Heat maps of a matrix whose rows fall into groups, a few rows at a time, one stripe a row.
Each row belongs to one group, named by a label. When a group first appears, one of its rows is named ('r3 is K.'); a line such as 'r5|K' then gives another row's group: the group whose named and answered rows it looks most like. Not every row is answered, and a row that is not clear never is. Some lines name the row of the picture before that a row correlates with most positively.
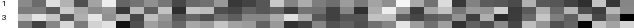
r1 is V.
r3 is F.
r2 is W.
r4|V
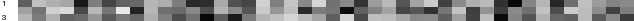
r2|F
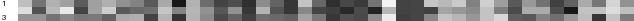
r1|W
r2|W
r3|W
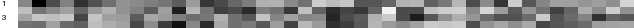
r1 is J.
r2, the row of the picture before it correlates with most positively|1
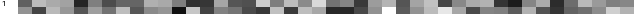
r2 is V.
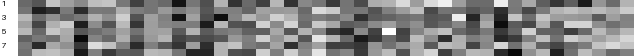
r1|V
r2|J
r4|F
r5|V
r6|J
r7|V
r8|F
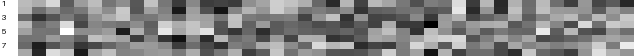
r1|F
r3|J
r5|W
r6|V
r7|J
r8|V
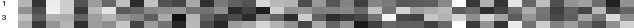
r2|V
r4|J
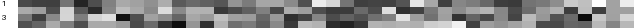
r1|J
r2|W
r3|V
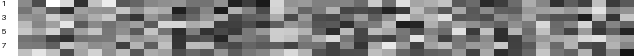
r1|V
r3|V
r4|W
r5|F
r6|J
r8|F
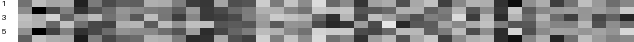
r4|W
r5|J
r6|F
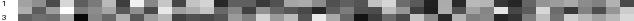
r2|W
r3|J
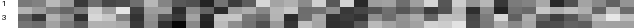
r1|F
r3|V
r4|V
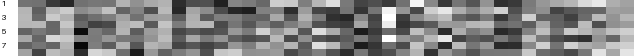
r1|J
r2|W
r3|V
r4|W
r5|J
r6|V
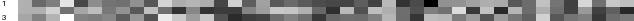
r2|F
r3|W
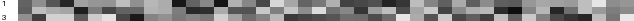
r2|F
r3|V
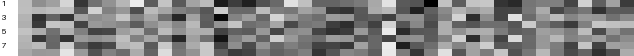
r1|W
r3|J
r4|V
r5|W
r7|W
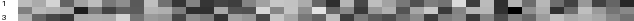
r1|F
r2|F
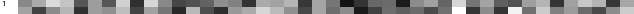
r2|J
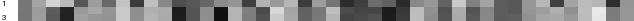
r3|J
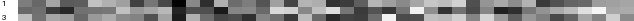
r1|V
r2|J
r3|W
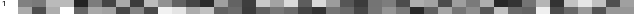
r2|W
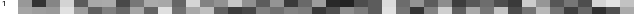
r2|W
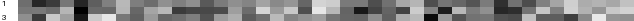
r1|J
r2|J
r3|V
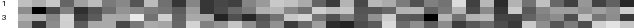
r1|F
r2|J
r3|W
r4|V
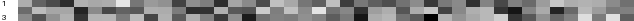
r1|J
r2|F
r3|W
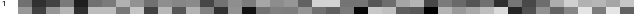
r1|J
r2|W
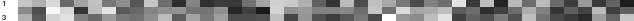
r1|F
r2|V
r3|V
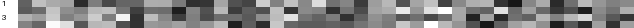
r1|F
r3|F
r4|V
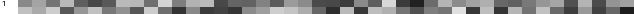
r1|W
